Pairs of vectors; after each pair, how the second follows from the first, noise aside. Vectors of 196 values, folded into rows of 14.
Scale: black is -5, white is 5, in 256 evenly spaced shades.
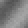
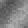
copied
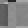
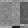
reversed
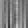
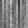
reversed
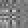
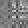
reversed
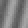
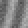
copied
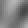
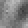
copied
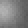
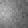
copied
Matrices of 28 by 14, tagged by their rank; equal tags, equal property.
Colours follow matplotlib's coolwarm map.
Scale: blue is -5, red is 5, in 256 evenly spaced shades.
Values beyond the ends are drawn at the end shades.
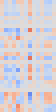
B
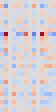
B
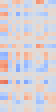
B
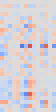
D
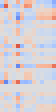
B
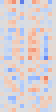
D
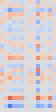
B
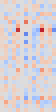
D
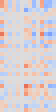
B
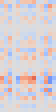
B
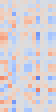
D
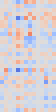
D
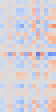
B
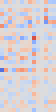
D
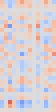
D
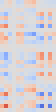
B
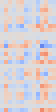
B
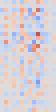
D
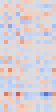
D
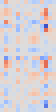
D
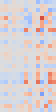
D
